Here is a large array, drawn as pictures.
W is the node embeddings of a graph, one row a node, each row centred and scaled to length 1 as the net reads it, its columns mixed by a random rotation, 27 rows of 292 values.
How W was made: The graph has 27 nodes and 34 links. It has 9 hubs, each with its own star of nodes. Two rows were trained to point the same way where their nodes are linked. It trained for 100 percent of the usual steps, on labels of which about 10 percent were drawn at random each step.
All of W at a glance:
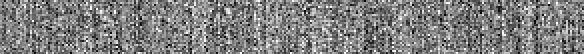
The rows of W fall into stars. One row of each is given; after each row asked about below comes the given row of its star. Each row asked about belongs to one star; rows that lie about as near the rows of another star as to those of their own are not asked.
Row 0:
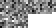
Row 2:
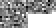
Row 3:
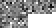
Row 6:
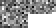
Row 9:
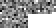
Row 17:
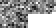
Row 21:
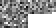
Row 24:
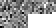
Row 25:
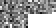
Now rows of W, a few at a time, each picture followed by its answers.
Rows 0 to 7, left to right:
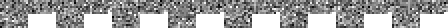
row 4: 21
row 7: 24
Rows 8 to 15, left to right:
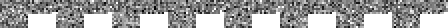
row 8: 9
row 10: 17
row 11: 25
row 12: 17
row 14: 0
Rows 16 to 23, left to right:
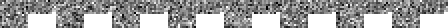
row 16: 2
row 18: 24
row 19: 3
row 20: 6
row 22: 3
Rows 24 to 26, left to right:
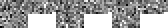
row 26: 6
